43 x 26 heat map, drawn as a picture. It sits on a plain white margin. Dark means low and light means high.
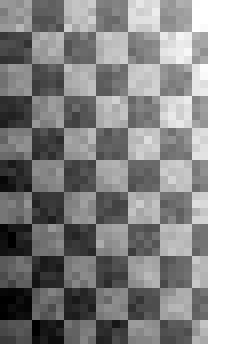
The ninth with the highest average is the top right. The field is checkered. There are no lone odd cells. The ninth with the lowest average is the bottom left. Values rise toward the top right.
